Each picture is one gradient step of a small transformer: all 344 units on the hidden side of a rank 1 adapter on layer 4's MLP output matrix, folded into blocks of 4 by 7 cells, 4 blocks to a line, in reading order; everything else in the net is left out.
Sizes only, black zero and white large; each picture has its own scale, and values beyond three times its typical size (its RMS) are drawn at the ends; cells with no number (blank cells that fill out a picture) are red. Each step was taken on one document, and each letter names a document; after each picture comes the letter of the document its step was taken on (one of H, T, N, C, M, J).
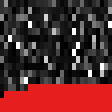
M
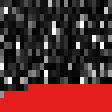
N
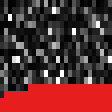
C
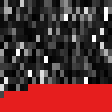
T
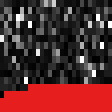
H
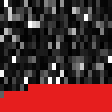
C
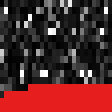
N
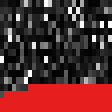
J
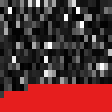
M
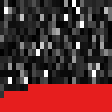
N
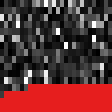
M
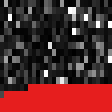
C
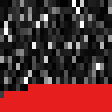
J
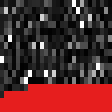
J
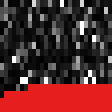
T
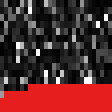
H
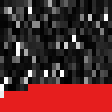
H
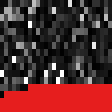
C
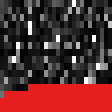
H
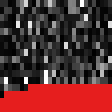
M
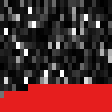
H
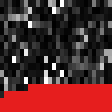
C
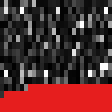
N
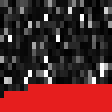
J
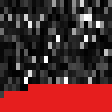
H
